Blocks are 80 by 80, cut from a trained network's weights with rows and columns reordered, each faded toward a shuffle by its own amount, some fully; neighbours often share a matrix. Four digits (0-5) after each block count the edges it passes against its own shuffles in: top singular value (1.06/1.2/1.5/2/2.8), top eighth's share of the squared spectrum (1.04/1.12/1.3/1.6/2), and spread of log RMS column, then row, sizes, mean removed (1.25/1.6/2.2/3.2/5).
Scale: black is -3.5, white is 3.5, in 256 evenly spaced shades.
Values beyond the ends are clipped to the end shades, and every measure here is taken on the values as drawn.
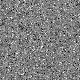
0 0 0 0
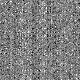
3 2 0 2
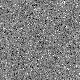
0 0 0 0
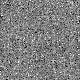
0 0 0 0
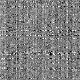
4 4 1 3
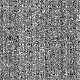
3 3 0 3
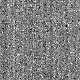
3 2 0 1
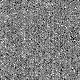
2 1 0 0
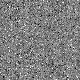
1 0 0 0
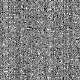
3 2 0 2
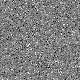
0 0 0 0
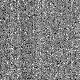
2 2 0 1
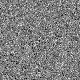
0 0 0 0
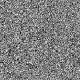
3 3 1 0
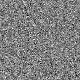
2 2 1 0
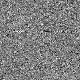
3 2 0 1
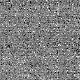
2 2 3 0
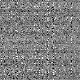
3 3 3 1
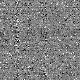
2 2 2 0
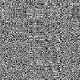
4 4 3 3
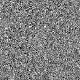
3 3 1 1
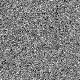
0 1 0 0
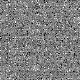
2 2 2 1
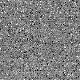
1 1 1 0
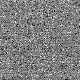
1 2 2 0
